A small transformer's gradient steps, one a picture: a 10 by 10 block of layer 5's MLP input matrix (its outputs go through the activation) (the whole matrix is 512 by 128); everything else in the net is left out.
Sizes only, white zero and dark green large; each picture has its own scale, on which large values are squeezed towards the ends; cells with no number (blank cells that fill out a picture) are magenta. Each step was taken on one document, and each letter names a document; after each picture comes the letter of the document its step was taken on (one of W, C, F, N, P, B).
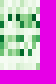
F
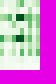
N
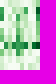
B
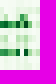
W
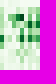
N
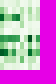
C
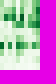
B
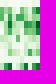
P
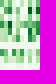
P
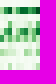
P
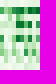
W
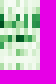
F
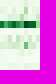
W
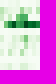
W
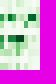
F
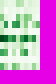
F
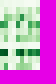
P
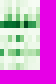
W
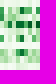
P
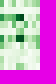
N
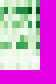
B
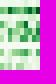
P
